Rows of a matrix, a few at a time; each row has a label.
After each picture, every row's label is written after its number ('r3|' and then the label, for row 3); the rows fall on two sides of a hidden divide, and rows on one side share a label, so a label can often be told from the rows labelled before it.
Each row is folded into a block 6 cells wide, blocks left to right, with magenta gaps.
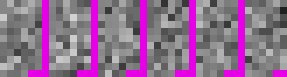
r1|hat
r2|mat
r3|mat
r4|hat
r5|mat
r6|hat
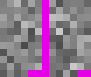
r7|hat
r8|hat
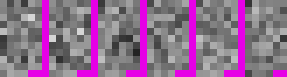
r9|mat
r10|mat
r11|mat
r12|mat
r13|hat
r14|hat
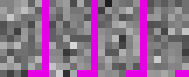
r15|hat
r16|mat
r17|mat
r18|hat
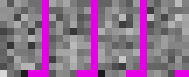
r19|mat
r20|mat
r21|mat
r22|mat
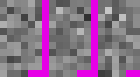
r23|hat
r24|mat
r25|mat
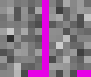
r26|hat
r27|hat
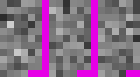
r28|mat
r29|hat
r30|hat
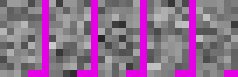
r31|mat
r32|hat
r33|mat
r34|hat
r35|hat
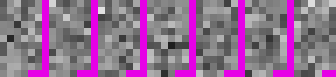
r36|mat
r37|hat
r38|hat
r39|mat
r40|mat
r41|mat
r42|mat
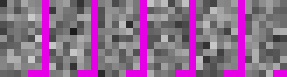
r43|mat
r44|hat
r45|mat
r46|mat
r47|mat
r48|hat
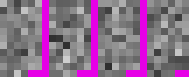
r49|hat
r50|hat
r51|mat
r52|hat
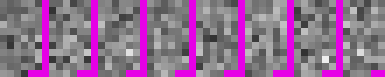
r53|mat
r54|mat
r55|hat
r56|hat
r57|hat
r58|mat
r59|mat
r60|mat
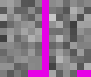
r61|hat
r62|hat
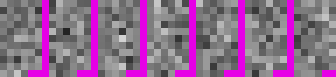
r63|hat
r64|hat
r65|mat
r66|mat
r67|mat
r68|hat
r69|mat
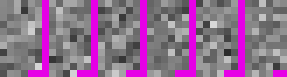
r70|mat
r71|hat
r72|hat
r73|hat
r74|mat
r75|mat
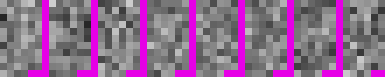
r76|mat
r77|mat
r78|mat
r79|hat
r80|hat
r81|mat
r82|hat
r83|hat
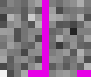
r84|hat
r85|mat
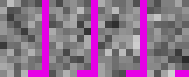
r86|mat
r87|mat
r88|mat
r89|hat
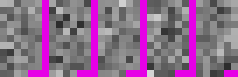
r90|hat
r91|mat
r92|hat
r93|hat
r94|mat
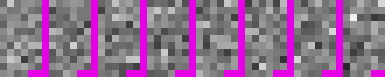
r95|hat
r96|hat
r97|mat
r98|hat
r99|mat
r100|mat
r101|hat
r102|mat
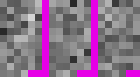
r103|mat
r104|hat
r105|hat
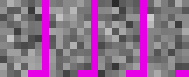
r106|hat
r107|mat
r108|mat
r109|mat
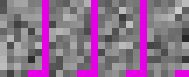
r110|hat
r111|mat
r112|hat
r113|mat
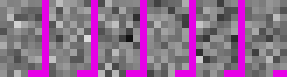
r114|hat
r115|mat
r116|hat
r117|mat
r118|hat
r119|hat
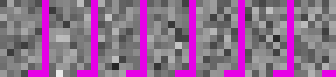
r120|hat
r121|mat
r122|mat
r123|hat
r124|mat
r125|hat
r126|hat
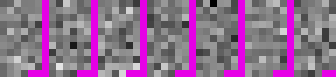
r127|hat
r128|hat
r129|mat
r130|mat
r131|hat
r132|hat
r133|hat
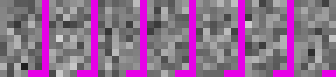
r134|hat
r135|mat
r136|mat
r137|mat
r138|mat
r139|mat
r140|mat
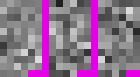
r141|mat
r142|hat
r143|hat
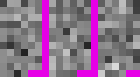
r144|mat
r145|hat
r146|hat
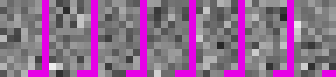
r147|mat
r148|hat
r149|hat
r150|mat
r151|hat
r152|mat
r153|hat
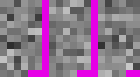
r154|mat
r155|mat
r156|mat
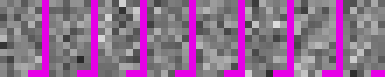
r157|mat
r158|hat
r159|hat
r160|hat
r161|hat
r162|hat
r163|mat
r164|hat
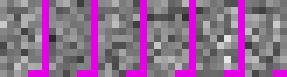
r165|mat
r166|hat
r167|hat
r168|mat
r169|mat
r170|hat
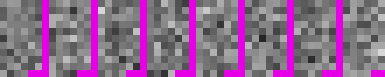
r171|hat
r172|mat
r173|hat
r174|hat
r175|hat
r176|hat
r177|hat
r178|mat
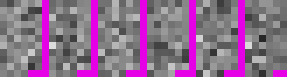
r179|hat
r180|hat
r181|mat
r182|mat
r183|mat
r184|hat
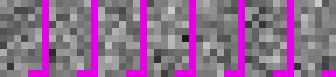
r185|mat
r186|mat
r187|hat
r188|hat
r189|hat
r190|mat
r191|hat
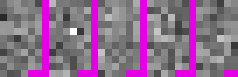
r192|hat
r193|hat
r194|mat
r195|mat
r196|mat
